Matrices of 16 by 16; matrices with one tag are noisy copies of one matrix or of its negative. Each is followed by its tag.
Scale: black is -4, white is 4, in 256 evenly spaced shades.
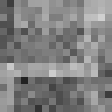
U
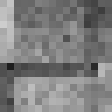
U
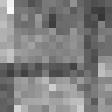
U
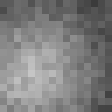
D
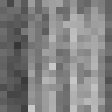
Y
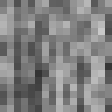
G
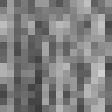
G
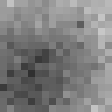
D
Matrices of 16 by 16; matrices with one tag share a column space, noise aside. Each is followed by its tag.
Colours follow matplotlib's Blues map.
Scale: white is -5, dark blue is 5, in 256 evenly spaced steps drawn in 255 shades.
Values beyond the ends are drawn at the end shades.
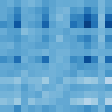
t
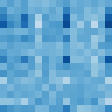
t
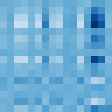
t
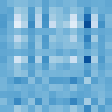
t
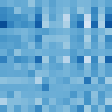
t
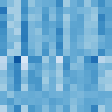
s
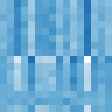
s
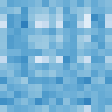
t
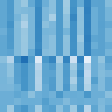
s
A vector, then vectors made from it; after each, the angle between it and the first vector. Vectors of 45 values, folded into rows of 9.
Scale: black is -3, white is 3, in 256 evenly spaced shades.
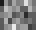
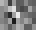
orthogonal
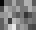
nearly parallel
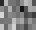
partly aligned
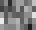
orthogonal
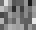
orthogonal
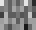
orthogonal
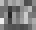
partly opposed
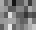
orthogonal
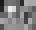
partly aligned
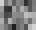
nearly opposite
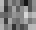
nearly opposite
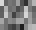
partly opposed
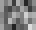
nearly opposite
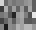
orthogonal
